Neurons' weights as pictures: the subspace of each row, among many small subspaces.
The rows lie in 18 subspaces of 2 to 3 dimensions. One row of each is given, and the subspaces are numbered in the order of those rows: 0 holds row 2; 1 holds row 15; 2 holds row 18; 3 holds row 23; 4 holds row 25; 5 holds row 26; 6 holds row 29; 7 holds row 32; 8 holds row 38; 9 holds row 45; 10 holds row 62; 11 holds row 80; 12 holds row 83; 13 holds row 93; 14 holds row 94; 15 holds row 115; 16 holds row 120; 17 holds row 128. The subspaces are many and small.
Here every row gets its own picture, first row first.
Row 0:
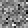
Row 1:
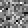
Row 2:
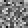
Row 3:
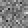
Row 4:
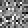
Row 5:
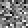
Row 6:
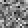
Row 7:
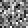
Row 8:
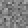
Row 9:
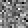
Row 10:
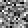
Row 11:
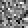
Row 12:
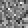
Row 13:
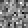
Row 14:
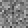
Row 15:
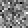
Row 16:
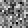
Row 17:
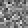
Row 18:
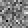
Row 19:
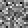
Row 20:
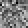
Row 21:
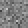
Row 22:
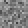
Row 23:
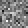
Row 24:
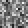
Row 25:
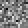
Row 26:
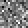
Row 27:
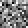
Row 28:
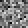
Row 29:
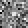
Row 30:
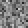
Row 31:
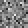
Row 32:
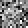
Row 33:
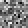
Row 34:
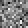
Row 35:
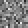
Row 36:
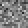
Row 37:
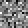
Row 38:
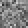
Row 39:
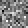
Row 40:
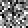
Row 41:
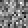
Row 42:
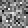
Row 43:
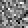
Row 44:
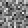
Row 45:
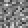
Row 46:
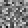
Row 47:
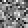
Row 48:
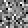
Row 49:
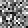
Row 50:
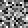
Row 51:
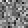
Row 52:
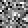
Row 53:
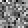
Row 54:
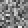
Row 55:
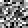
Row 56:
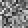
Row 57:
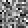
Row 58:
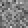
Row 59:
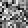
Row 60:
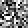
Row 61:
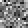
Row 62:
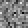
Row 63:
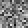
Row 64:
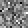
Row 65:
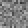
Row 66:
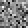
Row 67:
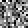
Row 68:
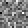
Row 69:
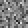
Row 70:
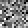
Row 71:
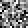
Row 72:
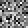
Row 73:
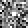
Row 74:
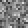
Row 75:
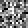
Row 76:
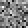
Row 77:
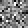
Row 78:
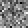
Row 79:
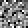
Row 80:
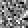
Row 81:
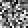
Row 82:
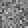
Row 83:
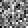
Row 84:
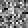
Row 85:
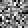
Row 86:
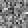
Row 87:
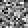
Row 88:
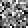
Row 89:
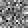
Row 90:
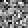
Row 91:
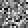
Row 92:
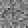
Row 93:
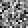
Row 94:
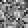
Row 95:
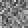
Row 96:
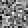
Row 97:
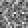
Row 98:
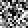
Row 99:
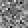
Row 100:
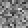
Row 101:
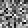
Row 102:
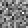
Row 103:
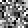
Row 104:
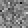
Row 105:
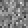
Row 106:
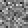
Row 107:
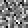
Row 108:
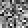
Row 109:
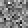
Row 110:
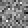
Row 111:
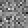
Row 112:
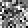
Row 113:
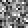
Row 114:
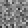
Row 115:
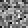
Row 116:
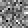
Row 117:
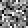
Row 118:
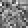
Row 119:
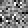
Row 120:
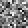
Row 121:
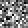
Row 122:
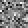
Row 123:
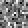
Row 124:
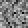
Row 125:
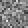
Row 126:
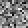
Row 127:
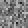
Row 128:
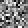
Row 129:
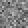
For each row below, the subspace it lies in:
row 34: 7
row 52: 6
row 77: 17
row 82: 7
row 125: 2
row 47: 14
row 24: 9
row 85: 17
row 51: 14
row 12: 11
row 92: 15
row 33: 15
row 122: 6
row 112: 7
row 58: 8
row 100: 16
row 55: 9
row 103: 14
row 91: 4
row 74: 9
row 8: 8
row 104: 1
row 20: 8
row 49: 3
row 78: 1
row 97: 10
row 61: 9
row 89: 2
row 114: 0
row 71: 13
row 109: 7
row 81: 13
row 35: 5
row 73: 6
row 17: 7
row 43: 11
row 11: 11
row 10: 0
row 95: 17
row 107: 5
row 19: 6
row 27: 8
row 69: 5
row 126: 16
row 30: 9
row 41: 10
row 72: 3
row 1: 4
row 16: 12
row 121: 4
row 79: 15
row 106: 6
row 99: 8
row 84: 13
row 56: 17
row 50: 6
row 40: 1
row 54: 17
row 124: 10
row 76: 5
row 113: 9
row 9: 0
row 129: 16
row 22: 15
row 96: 17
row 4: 2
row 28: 15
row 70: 4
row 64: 1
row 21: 4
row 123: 10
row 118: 8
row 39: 3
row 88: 1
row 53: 14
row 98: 16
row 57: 0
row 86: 13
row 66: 5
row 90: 15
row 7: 12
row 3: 2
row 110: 2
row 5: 5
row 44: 13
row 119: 17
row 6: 14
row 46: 0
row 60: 17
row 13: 10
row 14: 12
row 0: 4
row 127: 12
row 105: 10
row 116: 2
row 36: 4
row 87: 0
